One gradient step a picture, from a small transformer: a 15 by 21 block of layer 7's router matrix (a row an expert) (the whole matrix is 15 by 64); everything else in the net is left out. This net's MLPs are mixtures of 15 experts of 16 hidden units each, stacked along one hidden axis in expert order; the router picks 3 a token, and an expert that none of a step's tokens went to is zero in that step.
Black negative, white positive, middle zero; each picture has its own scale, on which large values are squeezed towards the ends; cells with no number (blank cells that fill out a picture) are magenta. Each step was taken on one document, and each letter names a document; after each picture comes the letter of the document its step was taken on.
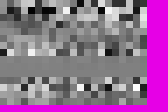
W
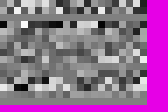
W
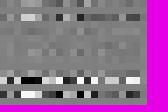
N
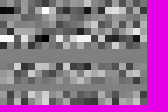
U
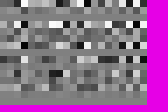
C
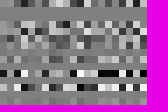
C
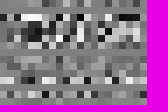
N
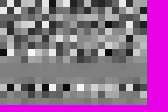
W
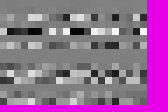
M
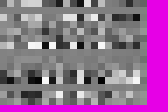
N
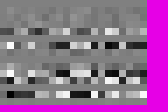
M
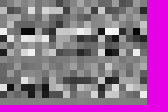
W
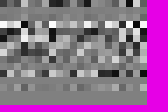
C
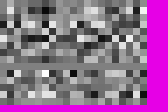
U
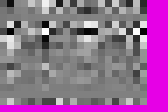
U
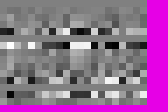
M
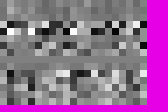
M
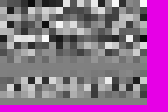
W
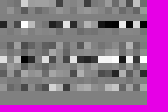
C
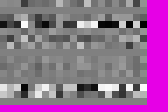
C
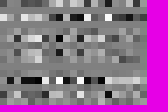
N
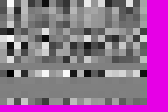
U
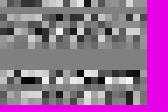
N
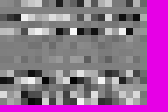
N
